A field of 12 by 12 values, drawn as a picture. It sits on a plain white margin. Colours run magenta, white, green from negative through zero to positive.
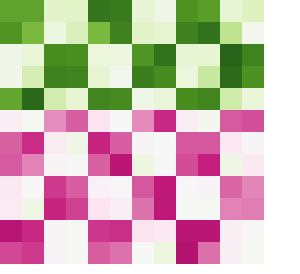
Neither half mirrors the other. Overall the values sit about 50% of the way up the scale. A horizontal seam about 40% of the way down splits the table, and the top part is higher.
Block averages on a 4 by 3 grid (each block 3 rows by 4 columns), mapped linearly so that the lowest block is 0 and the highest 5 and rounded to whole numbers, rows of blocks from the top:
555 | 333 | 000 | 000
